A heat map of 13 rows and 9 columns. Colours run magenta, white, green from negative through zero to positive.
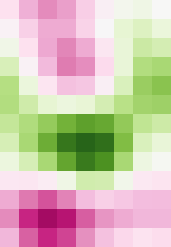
The bottom left is the ninth with the lowest average. There are no lone odd cells. There are no regular stripes. The ninth with the highest average is the centre. On average the colour sits 50% of the way up the scale.
